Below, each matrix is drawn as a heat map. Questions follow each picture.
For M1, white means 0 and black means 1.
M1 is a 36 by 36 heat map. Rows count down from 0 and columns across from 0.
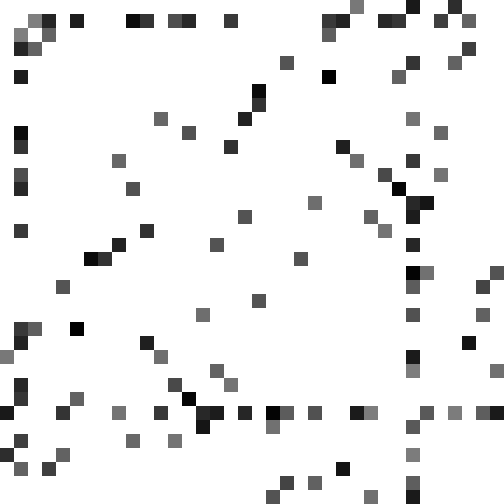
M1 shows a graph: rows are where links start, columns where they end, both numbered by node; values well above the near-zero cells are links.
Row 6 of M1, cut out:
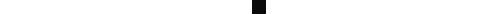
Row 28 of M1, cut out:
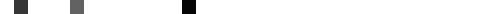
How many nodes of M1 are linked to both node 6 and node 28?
0
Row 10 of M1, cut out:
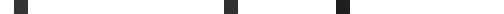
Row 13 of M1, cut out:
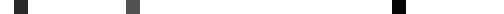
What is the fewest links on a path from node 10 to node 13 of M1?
2
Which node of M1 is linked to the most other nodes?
node 29
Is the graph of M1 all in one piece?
no
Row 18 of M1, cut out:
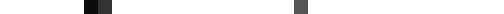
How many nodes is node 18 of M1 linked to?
3
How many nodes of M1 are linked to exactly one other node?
3
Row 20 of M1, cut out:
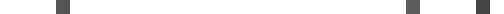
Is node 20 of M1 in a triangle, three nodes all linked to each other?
yes
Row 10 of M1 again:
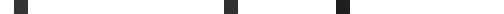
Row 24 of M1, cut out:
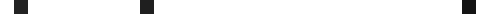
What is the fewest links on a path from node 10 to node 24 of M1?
1
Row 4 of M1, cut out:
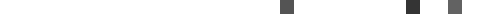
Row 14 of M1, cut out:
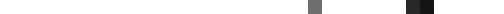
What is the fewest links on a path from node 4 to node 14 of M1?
2
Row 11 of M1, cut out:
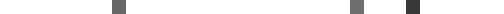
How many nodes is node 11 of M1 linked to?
3
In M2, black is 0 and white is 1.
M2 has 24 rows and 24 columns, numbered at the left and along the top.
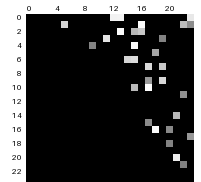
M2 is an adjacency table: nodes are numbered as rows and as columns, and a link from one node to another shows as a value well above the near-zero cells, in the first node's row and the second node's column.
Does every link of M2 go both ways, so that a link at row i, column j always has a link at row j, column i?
no
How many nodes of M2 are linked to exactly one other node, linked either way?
1
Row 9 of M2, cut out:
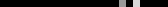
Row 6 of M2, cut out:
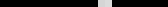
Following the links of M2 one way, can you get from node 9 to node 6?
no
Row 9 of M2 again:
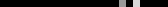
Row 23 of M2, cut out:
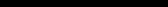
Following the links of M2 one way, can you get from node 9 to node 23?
yes
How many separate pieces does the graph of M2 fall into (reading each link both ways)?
2
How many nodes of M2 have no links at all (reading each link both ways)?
1
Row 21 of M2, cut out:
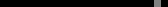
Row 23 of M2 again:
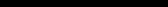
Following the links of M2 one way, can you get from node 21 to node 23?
no
